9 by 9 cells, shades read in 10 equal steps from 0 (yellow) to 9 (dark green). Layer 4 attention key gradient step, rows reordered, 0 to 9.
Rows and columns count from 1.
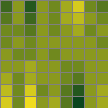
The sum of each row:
43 40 41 39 39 37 38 38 35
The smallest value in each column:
1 4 0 4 3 3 1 4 3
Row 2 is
6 4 7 4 5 3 2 4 5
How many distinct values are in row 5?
2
